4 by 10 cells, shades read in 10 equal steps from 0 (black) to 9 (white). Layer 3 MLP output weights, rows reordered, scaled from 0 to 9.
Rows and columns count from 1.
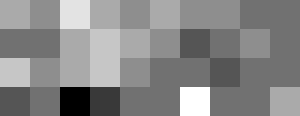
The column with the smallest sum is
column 8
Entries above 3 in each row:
10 9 9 7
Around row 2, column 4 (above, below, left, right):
6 7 6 6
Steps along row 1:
down up down down up down same down same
